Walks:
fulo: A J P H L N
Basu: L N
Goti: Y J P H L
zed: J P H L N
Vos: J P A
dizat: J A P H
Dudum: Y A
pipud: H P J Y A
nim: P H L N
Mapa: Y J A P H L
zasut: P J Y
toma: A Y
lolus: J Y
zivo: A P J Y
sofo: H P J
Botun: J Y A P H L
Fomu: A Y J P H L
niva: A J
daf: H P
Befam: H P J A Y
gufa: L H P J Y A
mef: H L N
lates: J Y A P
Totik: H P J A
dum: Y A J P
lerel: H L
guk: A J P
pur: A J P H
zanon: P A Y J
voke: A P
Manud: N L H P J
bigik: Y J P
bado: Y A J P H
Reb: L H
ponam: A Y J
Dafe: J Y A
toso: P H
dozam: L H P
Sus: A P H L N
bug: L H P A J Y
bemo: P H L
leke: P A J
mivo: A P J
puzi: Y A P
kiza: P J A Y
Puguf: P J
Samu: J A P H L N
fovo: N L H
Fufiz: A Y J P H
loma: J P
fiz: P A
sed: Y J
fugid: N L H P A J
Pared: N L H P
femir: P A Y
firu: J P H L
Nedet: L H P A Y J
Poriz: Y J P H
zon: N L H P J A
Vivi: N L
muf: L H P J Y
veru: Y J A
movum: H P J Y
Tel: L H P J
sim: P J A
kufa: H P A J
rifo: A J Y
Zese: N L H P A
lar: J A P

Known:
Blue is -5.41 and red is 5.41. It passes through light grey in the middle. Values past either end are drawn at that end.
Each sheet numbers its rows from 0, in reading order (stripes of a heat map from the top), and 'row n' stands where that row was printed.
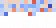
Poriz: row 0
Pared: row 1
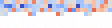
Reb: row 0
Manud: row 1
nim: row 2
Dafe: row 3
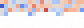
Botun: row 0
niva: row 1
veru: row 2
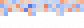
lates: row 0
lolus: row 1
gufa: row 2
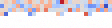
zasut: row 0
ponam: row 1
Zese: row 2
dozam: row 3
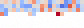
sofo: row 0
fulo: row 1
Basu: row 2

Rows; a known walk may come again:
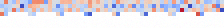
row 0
Manud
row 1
fiz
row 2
pipud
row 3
pur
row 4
bug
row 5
Poriz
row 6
fovo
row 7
loma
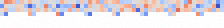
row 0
femir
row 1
lolus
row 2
muf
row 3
kiza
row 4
lar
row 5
mivo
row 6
Dafe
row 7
firu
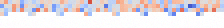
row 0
fulo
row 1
sed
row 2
puzi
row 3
fugid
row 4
Vos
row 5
guk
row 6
toso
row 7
ponam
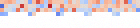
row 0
toma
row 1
Dudum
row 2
niva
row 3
veru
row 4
sim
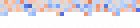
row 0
zanon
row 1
Fomu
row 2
zasut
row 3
Samu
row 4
bigik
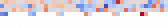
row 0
Fufiz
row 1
rifo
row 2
Puguf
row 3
nim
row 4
Zese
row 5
Basu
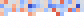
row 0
Sus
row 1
lerel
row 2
Pared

